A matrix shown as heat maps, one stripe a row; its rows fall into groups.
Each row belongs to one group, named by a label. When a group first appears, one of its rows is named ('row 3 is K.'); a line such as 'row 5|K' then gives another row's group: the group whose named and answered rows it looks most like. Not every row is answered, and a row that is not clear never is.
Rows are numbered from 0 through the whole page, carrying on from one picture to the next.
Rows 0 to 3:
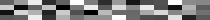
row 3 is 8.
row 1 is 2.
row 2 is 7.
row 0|8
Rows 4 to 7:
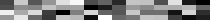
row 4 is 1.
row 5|1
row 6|2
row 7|7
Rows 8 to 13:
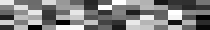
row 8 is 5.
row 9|7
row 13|1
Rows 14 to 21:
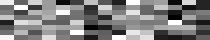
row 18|8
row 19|1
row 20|1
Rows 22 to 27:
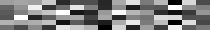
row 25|7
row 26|2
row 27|8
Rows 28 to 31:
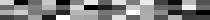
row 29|1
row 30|2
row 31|8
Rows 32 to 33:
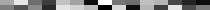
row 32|7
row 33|8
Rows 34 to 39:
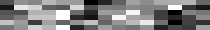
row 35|8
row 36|5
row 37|5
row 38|2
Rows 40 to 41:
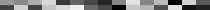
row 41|1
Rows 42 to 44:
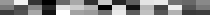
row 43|8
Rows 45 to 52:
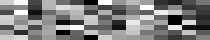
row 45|5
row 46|1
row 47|7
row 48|2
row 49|2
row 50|1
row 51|2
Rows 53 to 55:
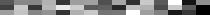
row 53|8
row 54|1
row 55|2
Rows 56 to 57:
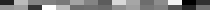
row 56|8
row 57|5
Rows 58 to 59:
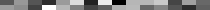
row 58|7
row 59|5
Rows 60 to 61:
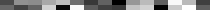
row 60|1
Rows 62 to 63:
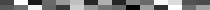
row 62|7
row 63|8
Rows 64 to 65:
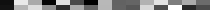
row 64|7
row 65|8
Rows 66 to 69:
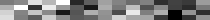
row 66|5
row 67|5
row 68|2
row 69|5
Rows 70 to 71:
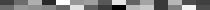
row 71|1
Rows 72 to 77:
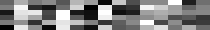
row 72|8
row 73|7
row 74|7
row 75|7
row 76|1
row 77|7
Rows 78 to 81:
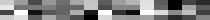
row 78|2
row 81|5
